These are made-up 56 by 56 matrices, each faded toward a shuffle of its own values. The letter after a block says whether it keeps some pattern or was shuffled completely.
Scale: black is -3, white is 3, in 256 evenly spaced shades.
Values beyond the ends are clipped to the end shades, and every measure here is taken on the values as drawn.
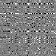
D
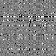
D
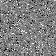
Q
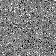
Q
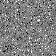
Q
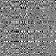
D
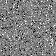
Q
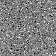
Q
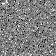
Q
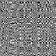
D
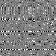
D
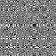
D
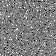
Q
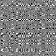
D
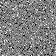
Q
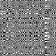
D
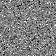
Q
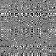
D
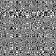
D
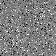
Q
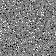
Q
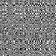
D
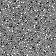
Q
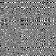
D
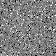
Q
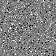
Q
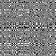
D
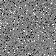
Q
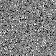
Q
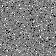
Q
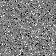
Q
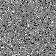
Q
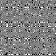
D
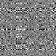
D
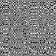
D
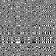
D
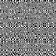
D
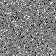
Q
